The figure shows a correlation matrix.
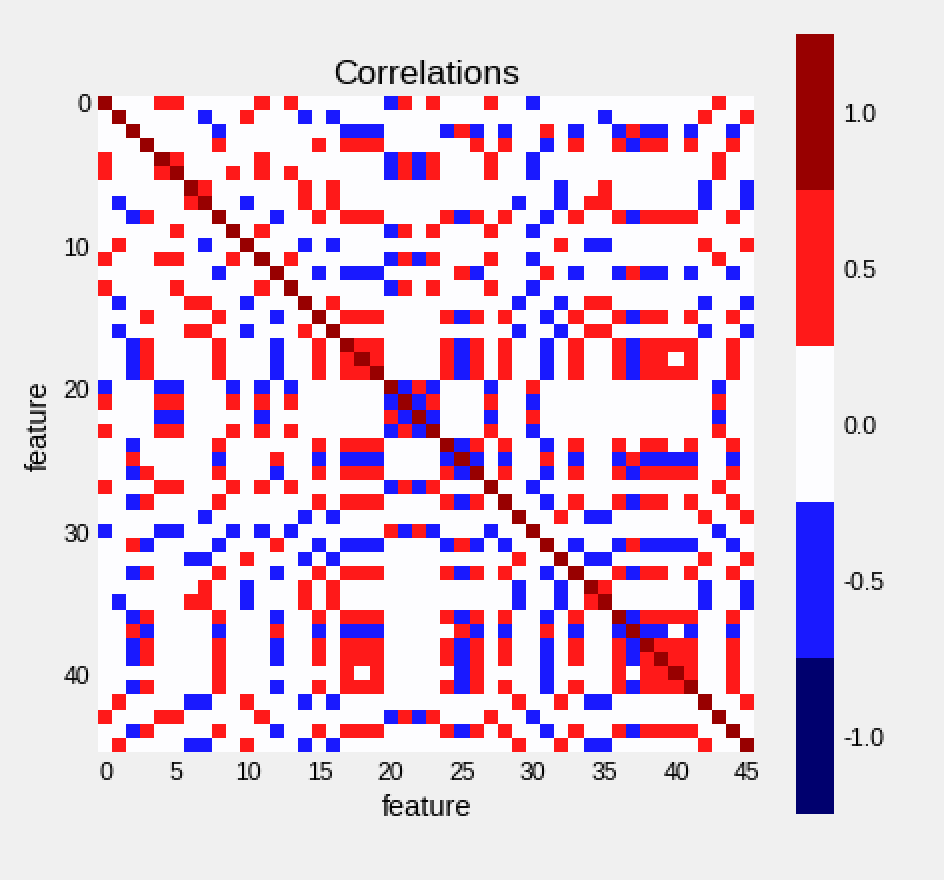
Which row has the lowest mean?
31
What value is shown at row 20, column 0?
-0.5
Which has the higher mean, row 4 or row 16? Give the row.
4
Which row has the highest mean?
3
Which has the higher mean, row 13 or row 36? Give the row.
36
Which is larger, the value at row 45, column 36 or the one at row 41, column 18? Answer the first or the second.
the second
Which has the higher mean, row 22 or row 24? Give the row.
24
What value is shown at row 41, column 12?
-0.5
